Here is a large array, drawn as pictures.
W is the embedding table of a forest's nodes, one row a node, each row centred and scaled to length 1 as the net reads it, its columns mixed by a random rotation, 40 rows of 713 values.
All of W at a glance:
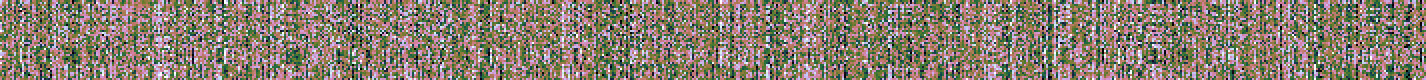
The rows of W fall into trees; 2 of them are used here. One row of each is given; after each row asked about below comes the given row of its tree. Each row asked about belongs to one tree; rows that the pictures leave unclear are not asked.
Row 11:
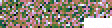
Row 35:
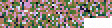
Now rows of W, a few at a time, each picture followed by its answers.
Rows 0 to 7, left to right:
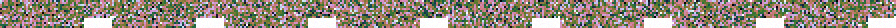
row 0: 11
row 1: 11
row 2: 35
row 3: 35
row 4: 11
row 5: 35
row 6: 35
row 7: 11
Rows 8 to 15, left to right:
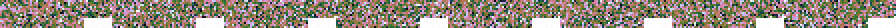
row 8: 35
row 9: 35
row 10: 35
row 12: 11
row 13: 35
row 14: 35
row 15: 11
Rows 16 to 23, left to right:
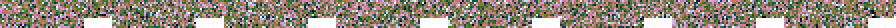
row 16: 35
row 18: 35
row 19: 35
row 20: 35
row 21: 11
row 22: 35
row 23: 35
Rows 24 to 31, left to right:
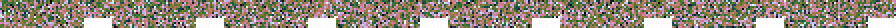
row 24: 11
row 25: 11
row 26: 11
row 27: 11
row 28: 11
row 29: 11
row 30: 11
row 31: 11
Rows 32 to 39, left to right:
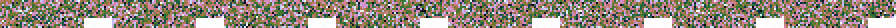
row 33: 35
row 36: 35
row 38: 35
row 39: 35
